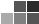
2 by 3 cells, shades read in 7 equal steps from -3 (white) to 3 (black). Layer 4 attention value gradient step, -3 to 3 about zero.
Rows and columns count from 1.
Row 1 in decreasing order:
2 1 -3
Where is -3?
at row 1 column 1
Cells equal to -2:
0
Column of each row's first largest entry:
3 3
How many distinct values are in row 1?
3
